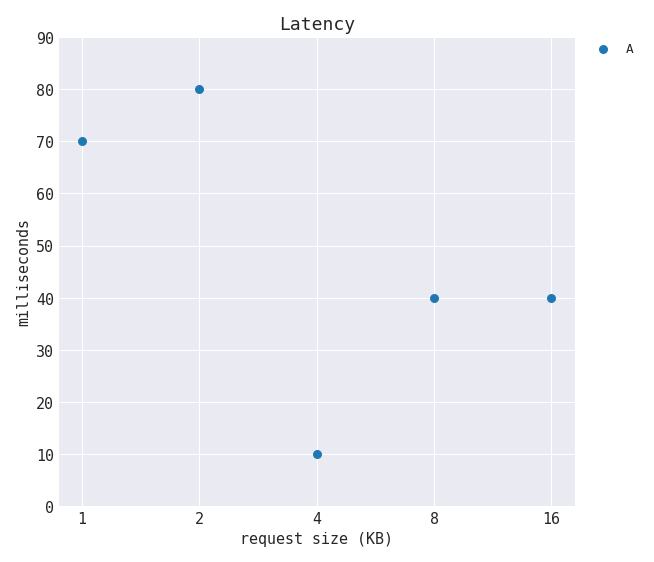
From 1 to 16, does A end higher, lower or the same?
lower
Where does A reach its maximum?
2
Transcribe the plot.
Title: Latency
x-axis: request size (KB), ticks 1 2 4 8 16
y-axis: milliseconds, ticks 0 10 20 30 40 50 60 70 80 90
Legend: A
Values:
A: 70 80 10 40 40
